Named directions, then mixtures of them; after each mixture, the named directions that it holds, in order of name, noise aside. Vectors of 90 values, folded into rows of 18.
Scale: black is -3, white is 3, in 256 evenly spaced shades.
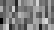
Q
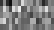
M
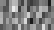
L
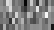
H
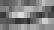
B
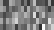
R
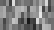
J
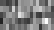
B, M, Q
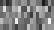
M, R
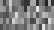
H, R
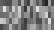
H, M, R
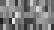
H, J, Q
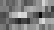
B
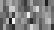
H, L, Q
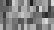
B, H, L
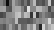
B, M, R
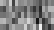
J, Q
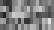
B, M, R
